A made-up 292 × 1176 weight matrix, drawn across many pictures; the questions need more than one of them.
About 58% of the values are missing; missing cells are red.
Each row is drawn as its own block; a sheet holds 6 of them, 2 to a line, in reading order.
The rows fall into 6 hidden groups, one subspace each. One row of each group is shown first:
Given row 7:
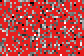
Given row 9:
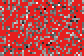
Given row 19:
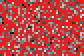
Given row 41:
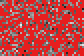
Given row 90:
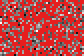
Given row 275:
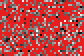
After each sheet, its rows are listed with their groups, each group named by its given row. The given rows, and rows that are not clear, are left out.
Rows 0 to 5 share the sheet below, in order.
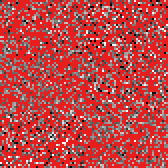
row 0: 7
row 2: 7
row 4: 90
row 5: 90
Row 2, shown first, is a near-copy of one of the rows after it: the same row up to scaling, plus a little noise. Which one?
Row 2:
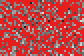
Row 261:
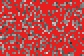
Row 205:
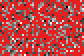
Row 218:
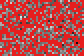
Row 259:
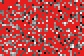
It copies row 218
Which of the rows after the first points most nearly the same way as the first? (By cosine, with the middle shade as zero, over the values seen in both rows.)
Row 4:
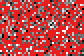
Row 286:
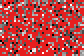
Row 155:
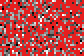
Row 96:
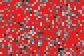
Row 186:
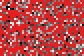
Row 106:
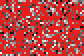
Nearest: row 186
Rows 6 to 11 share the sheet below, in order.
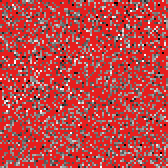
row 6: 7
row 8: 90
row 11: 7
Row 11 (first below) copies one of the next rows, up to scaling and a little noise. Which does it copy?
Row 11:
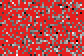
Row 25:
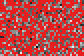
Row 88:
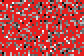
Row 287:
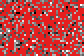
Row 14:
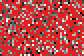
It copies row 14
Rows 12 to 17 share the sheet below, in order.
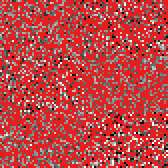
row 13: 7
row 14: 7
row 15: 19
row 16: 19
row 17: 7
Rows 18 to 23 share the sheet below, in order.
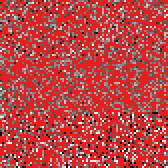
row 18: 41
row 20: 90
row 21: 90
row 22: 41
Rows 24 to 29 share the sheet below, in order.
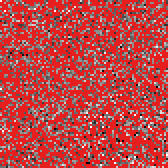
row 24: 275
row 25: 7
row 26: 90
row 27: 41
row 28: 9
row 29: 90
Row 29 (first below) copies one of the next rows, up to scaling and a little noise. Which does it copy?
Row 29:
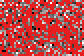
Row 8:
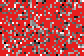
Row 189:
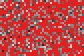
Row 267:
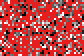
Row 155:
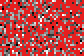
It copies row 189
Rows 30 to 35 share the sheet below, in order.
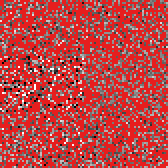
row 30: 19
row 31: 19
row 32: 19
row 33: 7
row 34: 90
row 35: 275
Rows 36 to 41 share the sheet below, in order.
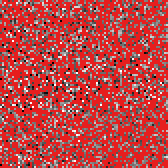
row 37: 19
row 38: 41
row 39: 19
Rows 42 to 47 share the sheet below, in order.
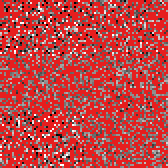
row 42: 275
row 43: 9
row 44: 275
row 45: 7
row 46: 9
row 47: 90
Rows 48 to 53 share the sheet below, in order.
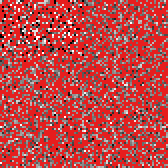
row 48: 7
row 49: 19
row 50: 90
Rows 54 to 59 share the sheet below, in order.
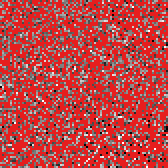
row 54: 7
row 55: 90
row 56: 19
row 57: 41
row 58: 19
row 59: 90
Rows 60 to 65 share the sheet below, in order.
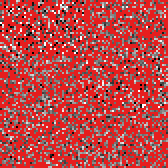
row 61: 19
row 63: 19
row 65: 90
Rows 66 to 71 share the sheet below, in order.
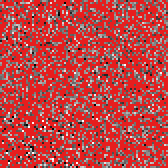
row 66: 19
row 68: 7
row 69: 41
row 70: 41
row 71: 275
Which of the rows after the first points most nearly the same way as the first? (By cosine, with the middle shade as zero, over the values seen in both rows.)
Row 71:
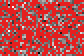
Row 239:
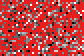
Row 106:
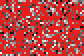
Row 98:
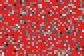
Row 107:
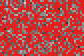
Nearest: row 107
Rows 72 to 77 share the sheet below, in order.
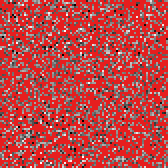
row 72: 90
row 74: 90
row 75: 41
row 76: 41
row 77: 275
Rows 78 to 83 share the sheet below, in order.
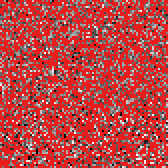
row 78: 7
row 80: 19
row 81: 19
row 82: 41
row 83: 275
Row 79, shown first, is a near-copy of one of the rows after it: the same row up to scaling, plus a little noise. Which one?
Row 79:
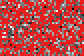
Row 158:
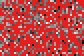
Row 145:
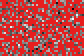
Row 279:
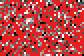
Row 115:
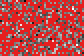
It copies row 145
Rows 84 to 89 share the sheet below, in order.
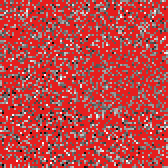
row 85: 19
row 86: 275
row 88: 7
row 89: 19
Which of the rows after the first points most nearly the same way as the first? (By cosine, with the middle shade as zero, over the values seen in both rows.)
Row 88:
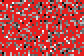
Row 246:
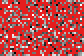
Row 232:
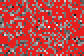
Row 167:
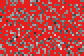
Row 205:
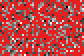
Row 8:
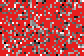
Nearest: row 246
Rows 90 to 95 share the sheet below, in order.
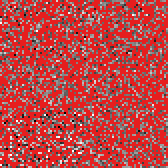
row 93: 41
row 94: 275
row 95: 275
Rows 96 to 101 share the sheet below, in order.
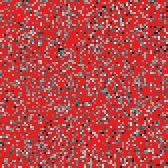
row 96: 19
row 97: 41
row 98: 90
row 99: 41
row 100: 41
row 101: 7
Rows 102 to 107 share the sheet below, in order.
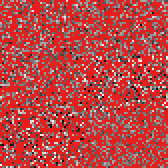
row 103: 41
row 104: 19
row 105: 90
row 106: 7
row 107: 275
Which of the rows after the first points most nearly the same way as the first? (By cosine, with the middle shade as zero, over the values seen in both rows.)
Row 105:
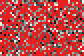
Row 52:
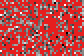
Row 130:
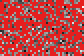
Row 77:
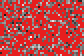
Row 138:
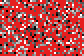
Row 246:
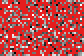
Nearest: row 246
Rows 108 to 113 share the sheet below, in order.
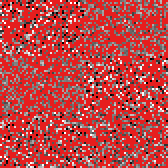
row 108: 19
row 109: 90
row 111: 7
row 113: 41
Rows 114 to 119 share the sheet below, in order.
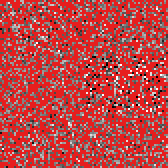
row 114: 19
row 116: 19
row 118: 19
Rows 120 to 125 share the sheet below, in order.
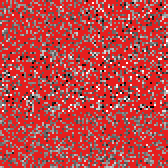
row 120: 275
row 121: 275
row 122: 41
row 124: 7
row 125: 275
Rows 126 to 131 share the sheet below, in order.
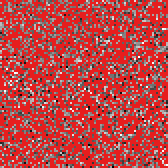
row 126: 90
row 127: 275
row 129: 90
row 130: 41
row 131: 19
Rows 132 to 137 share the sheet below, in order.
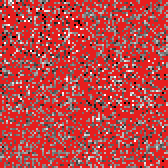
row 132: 275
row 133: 41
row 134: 275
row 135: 7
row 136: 19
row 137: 90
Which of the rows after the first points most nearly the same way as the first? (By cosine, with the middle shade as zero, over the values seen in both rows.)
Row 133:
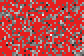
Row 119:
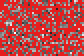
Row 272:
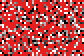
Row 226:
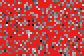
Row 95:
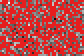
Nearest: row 272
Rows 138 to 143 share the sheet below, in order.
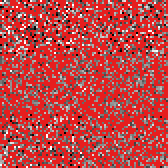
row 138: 7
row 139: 7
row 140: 275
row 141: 90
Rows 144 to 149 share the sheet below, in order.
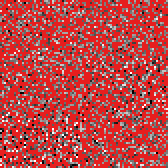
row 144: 275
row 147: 19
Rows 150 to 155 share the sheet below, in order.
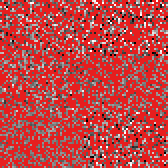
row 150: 7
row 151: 275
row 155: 90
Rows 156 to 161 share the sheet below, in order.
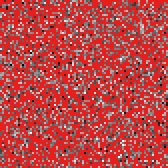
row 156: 275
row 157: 7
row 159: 19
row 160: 7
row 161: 19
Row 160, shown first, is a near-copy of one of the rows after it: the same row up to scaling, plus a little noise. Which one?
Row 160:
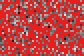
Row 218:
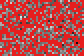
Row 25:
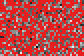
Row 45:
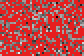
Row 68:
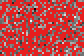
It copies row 68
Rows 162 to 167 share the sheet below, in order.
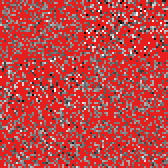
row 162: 90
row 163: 19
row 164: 19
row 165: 275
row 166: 41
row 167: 19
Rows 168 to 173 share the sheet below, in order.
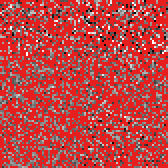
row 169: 19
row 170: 19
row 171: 41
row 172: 41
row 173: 275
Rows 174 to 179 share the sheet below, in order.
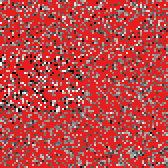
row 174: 41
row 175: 275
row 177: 7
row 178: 19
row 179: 19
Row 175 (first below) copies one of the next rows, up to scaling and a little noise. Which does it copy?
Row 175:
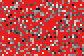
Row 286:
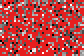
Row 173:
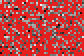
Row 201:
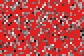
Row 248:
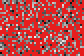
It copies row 201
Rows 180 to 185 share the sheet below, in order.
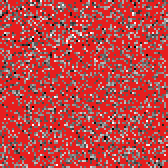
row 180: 19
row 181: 90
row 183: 41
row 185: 41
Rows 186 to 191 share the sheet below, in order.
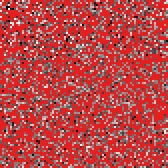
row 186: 275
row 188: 275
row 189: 90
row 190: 275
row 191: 90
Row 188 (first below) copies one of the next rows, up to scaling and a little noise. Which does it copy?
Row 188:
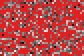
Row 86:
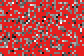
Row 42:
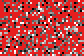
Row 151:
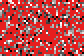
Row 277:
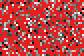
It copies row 42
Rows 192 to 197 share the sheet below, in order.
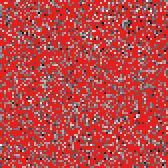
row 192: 7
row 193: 275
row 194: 41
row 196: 275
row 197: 90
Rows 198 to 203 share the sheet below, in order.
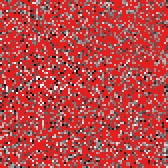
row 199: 41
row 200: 90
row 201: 275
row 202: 19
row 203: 41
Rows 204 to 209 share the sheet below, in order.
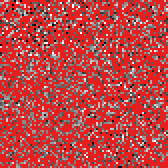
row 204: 7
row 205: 7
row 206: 275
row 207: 90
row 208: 275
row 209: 7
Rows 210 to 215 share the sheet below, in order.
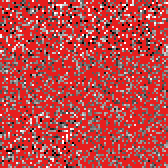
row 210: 19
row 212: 41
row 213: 275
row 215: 41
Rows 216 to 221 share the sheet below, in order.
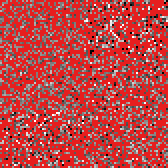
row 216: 19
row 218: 7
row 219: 19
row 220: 275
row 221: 7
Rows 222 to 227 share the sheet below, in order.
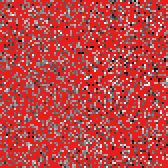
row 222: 90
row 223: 275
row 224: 90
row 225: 275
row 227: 7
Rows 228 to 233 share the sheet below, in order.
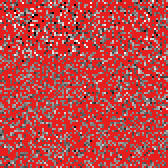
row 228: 19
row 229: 275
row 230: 19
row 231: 19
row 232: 90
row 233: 7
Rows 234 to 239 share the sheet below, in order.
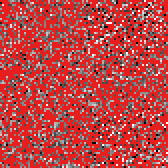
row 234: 41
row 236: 275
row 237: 9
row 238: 90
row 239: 275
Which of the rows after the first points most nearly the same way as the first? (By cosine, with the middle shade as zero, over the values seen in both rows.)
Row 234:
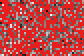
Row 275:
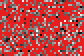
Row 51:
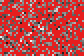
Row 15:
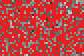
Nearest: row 15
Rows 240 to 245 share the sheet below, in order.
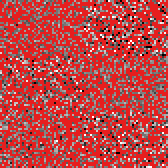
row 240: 275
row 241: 7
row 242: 275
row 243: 7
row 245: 90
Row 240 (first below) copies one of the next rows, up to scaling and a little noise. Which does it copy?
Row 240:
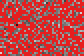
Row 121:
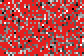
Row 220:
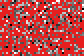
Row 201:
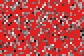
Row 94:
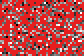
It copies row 94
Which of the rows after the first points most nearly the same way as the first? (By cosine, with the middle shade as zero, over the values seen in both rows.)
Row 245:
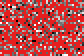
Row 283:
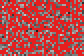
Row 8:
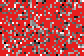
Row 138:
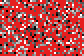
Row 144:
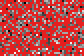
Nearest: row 8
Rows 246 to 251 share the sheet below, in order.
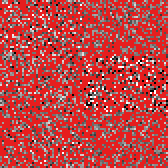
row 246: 275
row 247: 41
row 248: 275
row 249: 41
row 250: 41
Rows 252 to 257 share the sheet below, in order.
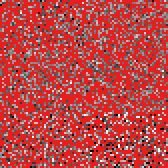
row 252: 9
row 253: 275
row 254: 275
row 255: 90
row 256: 41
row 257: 41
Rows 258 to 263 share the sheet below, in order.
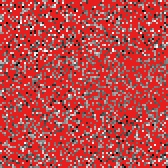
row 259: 7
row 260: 90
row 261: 7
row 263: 41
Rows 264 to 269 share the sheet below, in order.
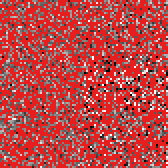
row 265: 7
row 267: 90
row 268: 90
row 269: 90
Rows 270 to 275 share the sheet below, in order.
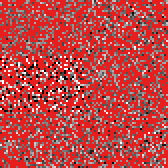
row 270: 41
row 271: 90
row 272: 41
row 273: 90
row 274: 275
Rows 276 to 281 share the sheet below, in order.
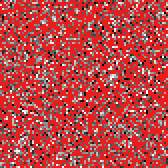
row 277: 275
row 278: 41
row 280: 19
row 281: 7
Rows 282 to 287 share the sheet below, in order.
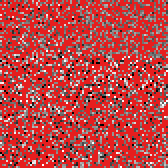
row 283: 90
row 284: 7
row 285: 90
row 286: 275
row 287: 7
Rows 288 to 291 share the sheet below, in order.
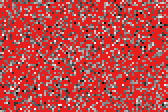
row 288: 90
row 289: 19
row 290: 19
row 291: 90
